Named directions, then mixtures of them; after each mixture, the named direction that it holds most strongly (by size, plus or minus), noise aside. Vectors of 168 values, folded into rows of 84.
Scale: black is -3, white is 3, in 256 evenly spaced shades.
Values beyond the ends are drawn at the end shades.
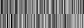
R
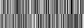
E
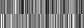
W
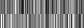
W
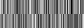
E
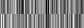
W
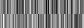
E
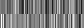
W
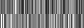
W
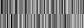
R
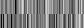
W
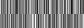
E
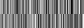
E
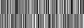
E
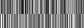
W
